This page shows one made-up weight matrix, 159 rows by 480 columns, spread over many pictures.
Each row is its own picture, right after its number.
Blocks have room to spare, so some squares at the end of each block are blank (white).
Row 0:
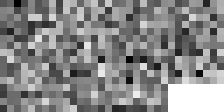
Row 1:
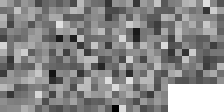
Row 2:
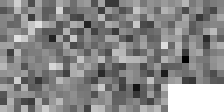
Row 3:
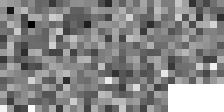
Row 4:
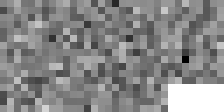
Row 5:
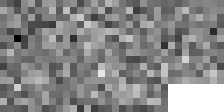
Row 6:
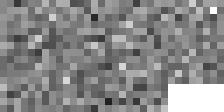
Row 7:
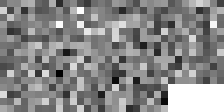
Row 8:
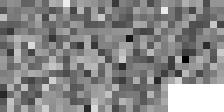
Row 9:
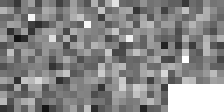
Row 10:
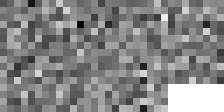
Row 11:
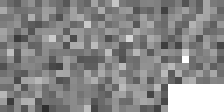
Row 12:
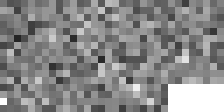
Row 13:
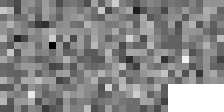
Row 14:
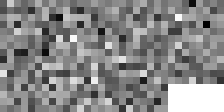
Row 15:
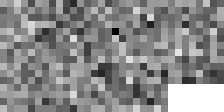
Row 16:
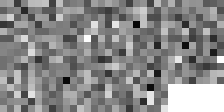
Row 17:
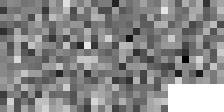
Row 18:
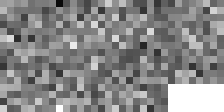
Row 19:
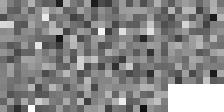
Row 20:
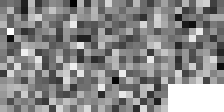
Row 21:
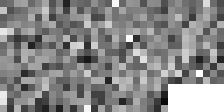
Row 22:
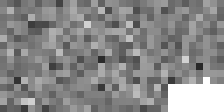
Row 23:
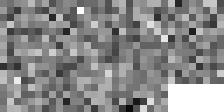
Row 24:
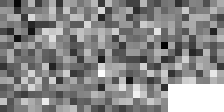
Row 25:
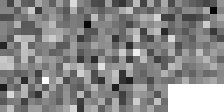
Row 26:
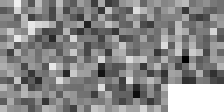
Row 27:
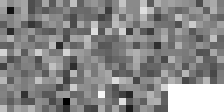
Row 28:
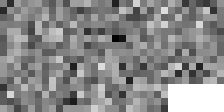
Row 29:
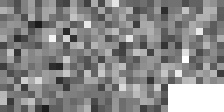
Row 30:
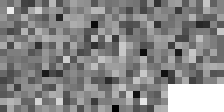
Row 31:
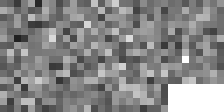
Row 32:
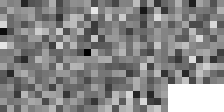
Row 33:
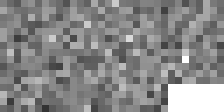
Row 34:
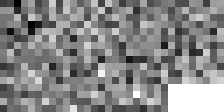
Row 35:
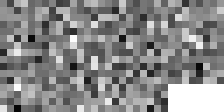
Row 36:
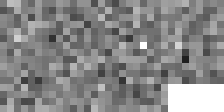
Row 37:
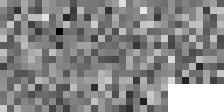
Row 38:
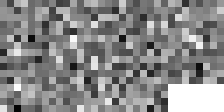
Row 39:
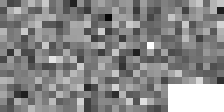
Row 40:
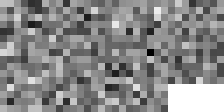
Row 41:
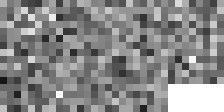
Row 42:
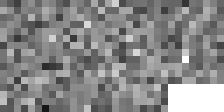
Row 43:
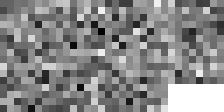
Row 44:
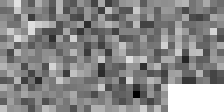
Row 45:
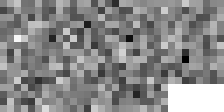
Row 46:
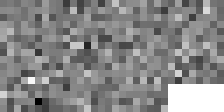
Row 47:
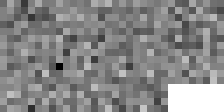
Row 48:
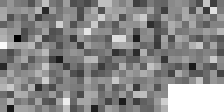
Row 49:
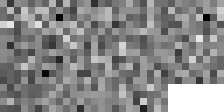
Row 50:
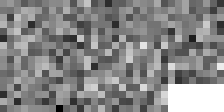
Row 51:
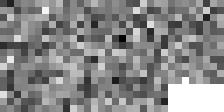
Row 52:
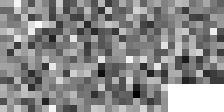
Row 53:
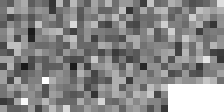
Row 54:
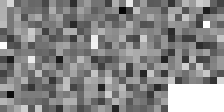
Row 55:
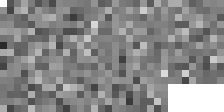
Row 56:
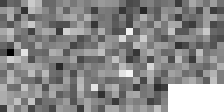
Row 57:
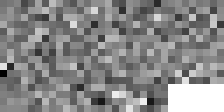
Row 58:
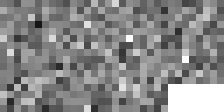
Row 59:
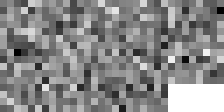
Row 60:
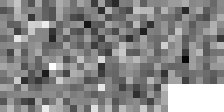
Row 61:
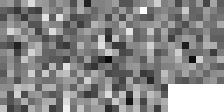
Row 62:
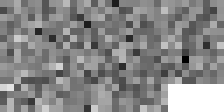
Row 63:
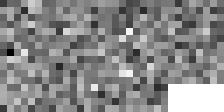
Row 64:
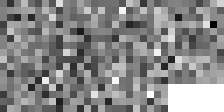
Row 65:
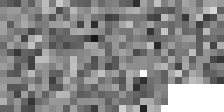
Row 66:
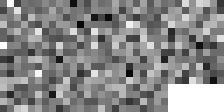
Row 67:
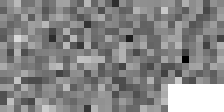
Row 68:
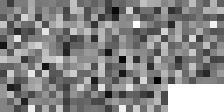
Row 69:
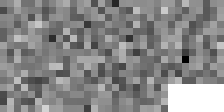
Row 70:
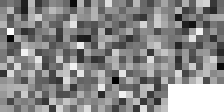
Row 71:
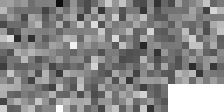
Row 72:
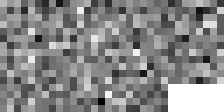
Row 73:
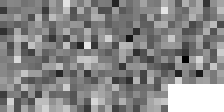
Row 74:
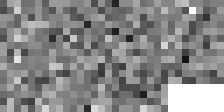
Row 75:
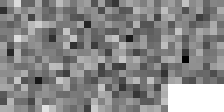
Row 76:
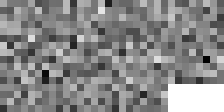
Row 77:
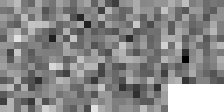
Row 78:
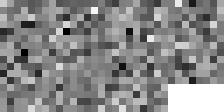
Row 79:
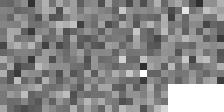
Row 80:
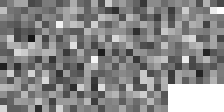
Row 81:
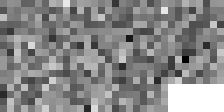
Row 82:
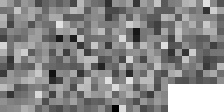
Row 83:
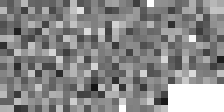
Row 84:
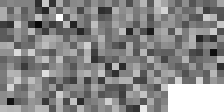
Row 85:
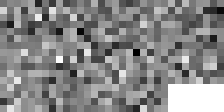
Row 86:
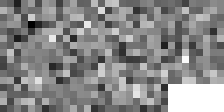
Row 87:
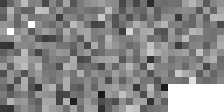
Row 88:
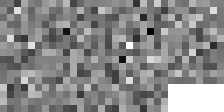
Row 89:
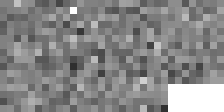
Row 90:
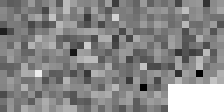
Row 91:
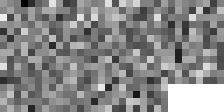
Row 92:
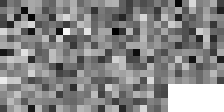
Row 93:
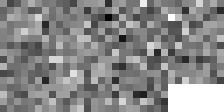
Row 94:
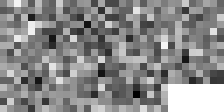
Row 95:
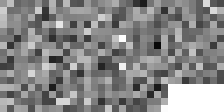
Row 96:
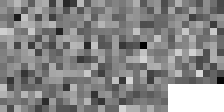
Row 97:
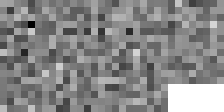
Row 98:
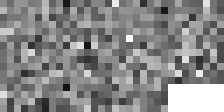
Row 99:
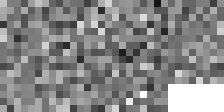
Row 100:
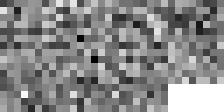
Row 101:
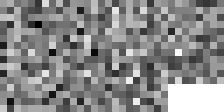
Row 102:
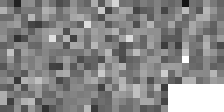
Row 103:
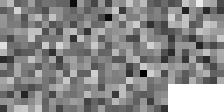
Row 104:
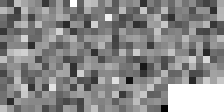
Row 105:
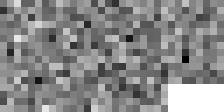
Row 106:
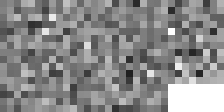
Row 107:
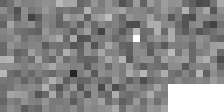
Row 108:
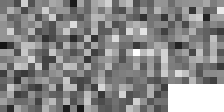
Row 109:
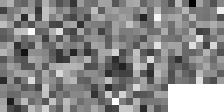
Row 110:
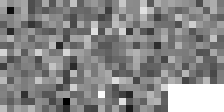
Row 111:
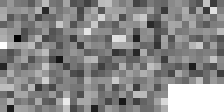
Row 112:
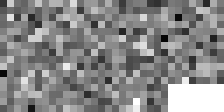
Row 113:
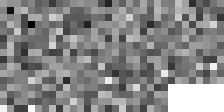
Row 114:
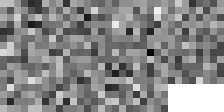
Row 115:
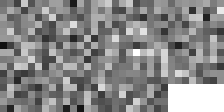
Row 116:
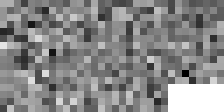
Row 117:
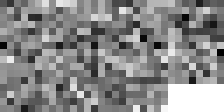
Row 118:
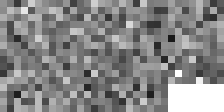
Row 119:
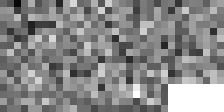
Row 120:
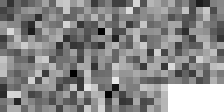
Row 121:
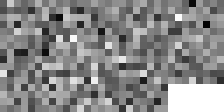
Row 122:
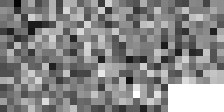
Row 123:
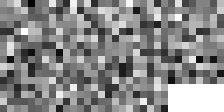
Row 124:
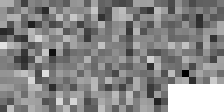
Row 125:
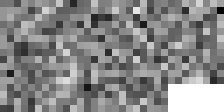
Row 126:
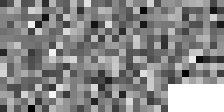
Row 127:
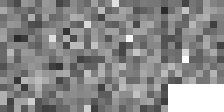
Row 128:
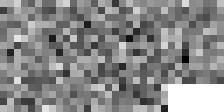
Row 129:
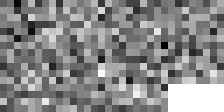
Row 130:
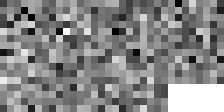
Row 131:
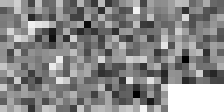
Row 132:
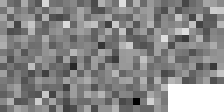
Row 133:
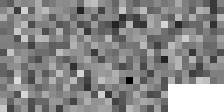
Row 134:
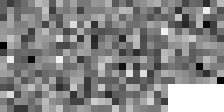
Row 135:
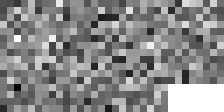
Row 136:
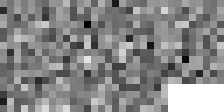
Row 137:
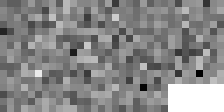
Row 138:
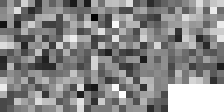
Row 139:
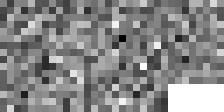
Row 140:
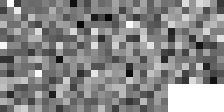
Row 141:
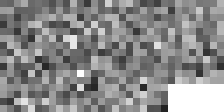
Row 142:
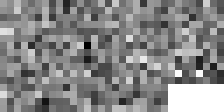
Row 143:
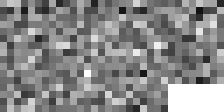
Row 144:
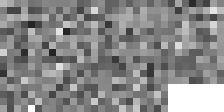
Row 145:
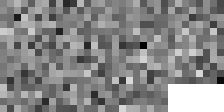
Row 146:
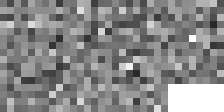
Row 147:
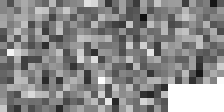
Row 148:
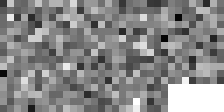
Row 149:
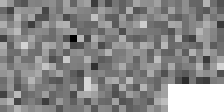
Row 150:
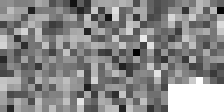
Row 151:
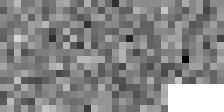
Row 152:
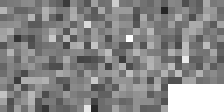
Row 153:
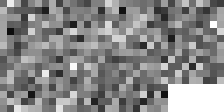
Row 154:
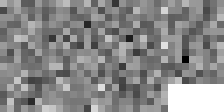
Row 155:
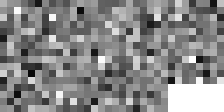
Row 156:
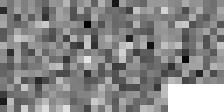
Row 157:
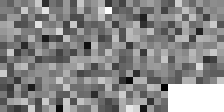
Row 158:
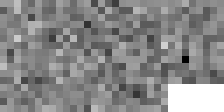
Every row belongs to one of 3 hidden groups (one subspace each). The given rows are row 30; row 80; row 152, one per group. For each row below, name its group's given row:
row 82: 80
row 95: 80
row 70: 30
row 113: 30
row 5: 152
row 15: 152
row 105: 152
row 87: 30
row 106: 152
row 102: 152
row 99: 80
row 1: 80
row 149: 80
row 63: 30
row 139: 80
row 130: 30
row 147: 80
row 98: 152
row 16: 30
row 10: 80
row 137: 152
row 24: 152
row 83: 80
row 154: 152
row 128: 152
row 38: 80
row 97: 30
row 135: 80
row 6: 80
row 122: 152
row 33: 152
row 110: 30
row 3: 30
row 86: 152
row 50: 80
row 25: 80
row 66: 80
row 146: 30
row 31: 152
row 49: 30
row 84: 30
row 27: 30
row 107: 80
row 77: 152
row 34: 152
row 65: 80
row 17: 152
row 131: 152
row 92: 30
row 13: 152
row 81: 152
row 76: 80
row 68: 80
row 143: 80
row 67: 152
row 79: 80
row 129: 152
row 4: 152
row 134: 80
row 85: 30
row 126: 30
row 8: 152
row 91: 30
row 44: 152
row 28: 80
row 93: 80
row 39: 80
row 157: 30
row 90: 152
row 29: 152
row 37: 30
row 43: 80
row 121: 80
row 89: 80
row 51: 80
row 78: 30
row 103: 80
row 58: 152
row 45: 152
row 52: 152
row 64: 80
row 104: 80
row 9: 152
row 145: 152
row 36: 152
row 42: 152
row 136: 152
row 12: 152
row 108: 30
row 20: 30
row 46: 152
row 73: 152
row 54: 80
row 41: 30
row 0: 152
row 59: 80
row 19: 30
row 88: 80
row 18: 80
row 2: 152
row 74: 152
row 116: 30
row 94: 152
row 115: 30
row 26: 152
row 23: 30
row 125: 80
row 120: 80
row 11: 152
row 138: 80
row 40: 30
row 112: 30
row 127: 152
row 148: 30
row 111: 80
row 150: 80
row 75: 152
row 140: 80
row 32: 30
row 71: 80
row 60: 152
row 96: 152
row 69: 152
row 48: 80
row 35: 80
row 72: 80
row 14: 80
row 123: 30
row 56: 30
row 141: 80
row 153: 80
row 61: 30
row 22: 152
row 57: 30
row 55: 30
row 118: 80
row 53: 80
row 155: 30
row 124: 30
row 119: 152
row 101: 30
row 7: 80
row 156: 152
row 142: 152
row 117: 80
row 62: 152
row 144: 30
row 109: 30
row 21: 152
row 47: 30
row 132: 30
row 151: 152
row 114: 30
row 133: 80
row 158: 152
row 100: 80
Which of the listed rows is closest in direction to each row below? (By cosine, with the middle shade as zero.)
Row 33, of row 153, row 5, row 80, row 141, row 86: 86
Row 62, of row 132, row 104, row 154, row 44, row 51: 154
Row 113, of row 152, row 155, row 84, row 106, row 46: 155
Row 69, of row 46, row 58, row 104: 104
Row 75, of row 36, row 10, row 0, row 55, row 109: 36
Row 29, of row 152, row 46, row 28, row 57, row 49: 152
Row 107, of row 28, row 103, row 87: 28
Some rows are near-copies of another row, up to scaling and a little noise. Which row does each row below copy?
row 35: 38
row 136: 156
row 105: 75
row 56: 63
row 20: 70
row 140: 66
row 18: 71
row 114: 40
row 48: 111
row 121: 14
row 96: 145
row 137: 90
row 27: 110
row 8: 81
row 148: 112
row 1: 82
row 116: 124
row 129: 24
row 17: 73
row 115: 108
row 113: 3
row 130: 92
